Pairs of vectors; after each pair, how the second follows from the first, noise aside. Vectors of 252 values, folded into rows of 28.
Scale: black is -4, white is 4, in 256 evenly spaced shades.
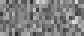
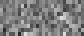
wrapped around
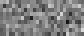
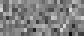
wrapped around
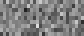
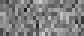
sign-scrambled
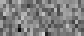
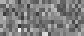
sign-scrambled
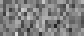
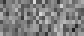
wrapped around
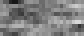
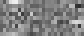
sign-scrambled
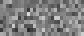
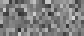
wrapped around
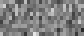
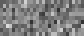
wrapped around
